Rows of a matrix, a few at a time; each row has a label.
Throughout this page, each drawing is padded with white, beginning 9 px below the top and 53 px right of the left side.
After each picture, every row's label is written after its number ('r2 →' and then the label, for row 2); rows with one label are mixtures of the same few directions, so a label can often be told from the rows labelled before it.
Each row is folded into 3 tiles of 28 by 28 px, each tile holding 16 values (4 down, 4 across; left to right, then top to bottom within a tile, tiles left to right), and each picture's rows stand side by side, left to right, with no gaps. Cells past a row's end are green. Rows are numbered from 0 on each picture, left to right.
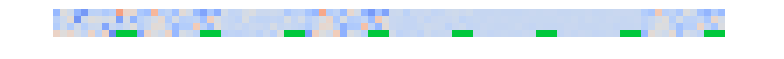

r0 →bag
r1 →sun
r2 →bag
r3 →sun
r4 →sun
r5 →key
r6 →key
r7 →sun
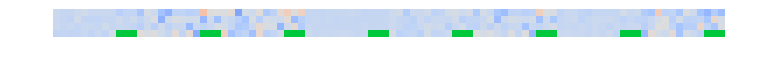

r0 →bag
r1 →bag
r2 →sun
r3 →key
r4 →sun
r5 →bag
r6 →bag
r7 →sun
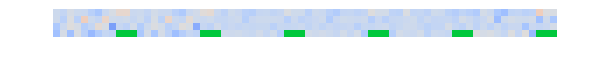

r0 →key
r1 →key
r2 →bag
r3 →bag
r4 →sun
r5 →bag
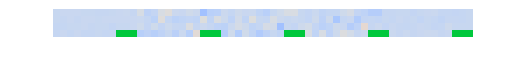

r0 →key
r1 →bag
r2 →key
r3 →key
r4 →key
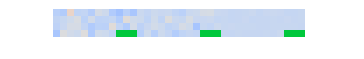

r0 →sun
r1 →key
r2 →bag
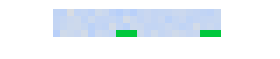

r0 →sun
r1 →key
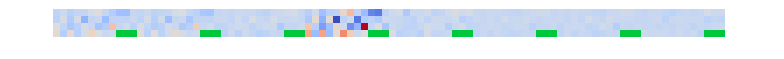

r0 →key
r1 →key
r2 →key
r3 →key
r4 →sun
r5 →key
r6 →key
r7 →bag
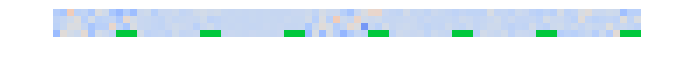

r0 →sun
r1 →sun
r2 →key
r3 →key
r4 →sun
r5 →sun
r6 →bag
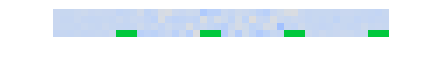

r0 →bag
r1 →bag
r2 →key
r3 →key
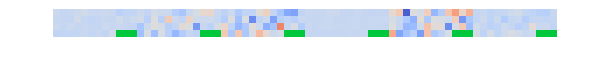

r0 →bag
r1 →key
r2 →key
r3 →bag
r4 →sun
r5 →key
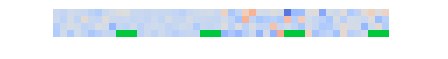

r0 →key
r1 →key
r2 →bag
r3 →sun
